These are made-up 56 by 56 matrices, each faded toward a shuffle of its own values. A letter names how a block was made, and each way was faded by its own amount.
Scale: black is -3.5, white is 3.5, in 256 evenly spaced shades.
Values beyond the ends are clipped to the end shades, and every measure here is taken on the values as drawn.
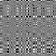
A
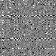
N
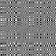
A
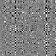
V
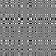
A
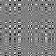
A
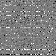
N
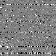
N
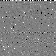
N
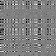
A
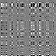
A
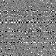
N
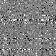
N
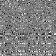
N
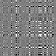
A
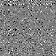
N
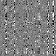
V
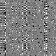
V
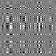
A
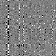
V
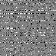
N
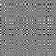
A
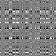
A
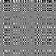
A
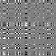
A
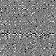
N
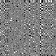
V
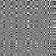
A
